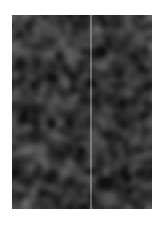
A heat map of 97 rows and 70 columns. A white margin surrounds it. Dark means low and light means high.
Mirror symmetry: none. Average level on the scale: 20%. Odd lines: column 40. Grain: blotchy.
